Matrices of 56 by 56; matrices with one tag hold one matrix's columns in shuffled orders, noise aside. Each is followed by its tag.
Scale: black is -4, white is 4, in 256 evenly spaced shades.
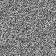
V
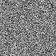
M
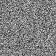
V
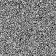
M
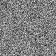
M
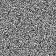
V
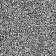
M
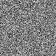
M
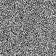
M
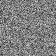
V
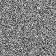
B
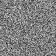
B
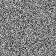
B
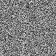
M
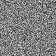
M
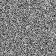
B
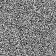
B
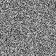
M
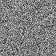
B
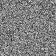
M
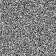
M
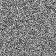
B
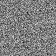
V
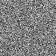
B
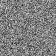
B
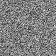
V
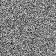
B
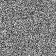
V
